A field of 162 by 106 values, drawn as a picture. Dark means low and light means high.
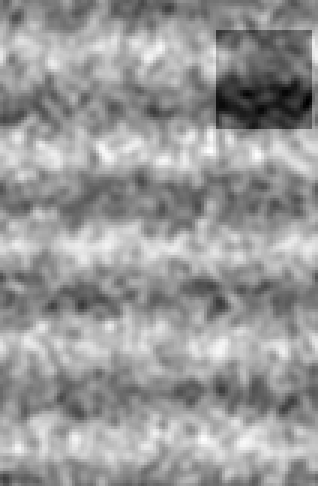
Stripes: horizontal, repeating 5 times. Odd patch: lower, in the top right. Ninth with the lowest average: top right.
